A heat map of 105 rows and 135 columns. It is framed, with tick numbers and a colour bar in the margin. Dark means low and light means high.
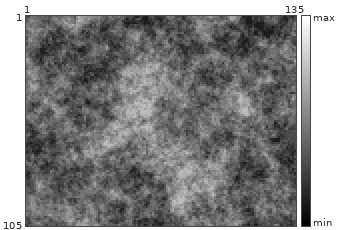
Neither half mirrors the other. No row or column stands out. The centre is the ninth with the highest average. There are no regular stripes. The texture is blotchy. The histogram is bell-shaped. There is no overall slope.
